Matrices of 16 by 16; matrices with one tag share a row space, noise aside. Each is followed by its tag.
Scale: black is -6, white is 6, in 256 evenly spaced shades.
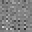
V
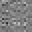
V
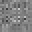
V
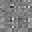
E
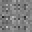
V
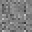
V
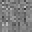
V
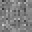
V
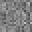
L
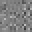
L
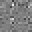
E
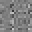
E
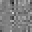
E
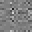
E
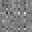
V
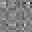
L
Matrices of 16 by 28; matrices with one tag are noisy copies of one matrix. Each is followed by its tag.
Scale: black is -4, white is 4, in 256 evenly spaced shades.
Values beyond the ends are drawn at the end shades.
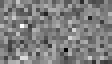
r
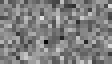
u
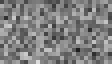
u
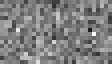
u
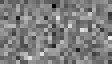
u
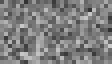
u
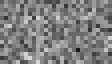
u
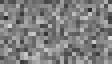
u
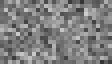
r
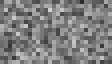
r
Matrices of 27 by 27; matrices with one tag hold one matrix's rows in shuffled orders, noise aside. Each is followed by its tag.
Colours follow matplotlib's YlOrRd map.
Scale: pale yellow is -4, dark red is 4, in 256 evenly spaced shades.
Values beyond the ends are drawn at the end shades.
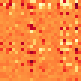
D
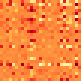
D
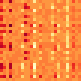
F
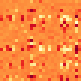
D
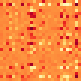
D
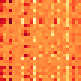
F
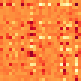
D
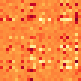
D
